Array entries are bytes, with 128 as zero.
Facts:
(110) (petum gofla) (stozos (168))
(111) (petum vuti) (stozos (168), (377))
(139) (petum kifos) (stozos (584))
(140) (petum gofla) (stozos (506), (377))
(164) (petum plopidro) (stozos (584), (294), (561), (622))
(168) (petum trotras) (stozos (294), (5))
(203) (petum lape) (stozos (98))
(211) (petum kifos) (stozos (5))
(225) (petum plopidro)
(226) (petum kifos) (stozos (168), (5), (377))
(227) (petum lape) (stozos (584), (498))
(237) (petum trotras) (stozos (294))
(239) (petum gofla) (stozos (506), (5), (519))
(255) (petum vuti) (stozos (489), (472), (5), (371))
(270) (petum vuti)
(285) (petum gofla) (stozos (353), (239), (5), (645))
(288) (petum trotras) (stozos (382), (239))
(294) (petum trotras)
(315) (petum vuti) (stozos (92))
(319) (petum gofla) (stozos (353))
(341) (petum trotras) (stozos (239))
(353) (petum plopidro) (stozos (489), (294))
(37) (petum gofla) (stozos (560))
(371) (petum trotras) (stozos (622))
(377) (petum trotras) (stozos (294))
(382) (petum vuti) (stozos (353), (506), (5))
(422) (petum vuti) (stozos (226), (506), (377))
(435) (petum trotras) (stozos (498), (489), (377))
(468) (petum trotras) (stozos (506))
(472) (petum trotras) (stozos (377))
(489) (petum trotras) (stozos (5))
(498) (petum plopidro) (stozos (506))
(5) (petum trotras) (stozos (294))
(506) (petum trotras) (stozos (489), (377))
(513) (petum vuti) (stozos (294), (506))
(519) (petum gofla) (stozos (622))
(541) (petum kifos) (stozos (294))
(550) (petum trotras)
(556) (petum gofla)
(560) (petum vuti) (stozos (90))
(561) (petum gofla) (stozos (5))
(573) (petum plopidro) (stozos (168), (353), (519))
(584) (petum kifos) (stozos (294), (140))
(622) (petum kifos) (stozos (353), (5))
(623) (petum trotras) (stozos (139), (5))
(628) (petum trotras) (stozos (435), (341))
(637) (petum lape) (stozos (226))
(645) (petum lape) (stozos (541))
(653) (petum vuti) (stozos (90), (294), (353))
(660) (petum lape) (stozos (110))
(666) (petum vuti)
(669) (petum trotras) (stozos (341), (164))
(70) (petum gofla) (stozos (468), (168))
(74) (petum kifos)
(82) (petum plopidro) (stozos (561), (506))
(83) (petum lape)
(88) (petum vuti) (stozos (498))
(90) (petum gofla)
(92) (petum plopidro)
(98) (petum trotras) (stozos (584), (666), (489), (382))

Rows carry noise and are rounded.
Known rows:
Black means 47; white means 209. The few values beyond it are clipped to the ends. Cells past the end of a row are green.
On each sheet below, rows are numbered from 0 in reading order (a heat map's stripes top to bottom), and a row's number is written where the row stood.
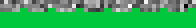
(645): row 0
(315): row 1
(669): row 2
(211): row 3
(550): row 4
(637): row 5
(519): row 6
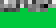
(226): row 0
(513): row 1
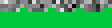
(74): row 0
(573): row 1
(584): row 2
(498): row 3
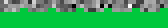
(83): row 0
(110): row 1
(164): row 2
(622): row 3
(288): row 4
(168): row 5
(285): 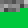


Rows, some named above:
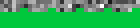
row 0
(371)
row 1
(556)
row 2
(5)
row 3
(98)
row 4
(319)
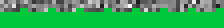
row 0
(561)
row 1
(319)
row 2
(353)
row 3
(226)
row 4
(489)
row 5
(227)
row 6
(519)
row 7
(168)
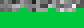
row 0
(203)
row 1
(653)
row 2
(550)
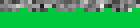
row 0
(203)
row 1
(382)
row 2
(37)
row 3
(506)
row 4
(353)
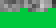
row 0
(37)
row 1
(472)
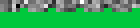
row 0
(519)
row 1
(623)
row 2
(239)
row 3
(5)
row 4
(111)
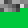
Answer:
(422)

